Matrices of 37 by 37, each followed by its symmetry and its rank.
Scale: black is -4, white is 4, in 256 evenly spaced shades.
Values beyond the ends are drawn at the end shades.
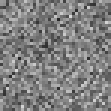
symmetric, full rank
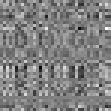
neither, rank three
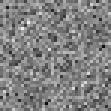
symmetric, full rank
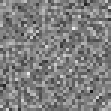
symmetric, full rank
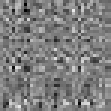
neither, rank five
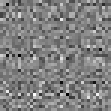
neither, rank five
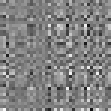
neither, rank three
